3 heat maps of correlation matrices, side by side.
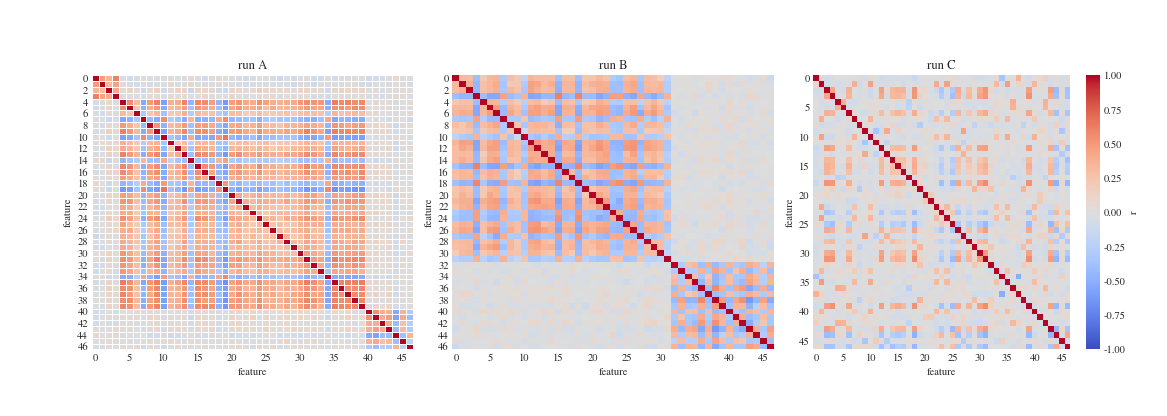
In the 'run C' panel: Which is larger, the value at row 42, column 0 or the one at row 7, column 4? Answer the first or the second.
the first
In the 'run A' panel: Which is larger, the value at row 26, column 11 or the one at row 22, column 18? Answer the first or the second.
the first
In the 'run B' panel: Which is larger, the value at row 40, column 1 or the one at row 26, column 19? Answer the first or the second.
the second
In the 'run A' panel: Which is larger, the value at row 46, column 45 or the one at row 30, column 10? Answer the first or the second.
the first
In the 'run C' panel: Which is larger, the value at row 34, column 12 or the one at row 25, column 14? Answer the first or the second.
the first
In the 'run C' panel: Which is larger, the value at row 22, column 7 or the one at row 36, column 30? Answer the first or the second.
the first
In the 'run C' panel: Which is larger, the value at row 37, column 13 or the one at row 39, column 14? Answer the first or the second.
the second
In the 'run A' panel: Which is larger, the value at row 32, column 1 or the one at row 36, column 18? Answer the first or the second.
the first
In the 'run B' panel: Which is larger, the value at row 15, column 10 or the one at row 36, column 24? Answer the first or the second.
the first
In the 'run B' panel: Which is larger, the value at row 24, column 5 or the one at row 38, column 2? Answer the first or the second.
the second
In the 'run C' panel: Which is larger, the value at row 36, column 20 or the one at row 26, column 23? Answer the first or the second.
the first
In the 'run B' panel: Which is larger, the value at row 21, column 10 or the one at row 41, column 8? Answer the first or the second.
the second
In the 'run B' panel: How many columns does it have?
47
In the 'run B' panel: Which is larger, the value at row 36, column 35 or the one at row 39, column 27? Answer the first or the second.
the second
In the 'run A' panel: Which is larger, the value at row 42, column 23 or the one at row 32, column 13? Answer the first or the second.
the second
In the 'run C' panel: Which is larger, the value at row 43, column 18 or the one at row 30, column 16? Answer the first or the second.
the first
